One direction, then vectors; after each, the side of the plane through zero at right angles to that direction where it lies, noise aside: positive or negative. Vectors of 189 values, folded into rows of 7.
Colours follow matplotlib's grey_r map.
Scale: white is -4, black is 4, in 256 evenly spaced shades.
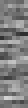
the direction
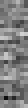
negative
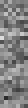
negative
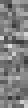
negative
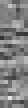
positive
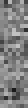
negative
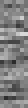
negative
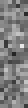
negative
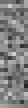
positive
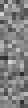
positive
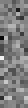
positive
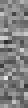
negative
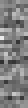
negative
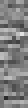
negative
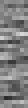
negative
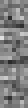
negative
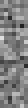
negative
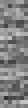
negative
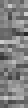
positive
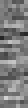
positive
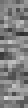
positive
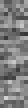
positive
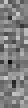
negative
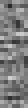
negative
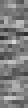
positive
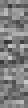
negative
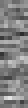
positive
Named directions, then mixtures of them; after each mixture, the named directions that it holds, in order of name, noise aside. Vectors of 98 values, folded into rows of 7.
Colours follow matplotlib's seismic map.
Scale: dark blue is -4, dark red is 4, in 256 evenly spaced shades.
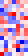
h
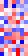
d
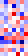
d, h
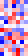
d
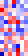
d, h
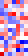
h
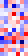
d, h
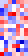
h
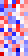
d, h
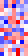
d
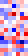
d, h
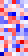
h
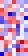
h
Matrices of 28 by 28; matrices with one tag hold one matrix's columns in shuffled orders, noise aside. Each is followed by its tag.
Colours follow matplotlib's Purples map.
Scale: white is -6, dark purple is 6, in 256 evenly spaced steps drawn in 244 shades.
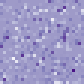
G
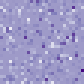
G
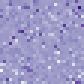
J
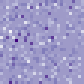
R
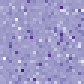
G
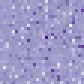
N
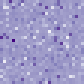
R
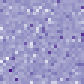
G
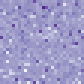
J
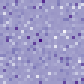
R
